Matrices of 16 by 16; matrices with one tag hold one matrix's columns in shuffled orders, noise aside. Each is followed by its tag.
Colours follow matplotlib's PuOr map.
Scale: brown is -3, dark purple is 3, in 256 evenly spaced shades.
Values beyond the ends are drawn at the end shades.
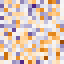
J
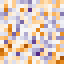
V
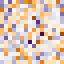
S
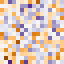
J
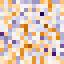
V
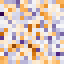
V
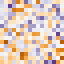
J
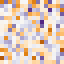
S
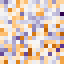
V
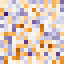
V
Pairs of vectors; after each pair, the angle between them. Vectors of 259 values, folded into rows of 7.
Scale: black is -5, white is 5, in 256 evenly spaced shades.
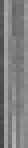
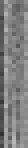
nearly parallel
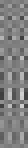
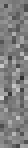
partly opposed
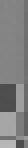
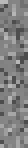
orthogonal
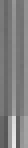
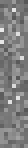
orthogonal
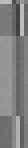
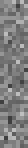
orthogonal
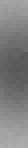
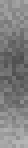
nearly parallel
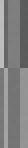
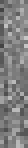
partly opposed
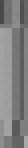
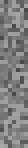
orthogonal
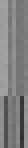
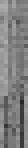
nearly parallel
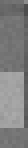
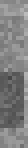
nearly opposite
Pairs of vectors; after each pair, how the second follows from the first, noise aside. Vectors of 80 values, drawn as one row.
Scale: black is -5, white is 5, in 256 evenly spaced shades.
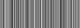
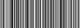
scaled up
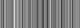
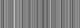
shrunk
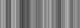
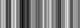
scaled up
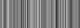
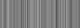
shrunk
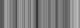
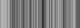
reversed
